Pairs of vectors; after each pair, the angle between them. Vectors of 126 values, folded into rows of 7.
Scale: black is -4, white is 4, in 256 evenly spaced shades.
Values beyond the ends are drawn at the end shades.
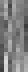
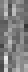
nearly parallel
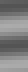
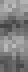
nearly opposite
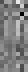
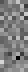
partly aligned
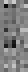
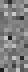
partly opposed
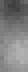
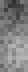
nearly parallel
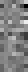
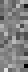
partly aligned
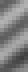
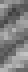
nearly opposite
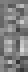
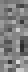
nearly opposite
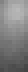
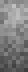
nearly parallel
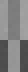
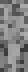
partly aligned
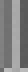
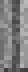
nearly opposite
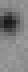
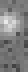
nearly opposite
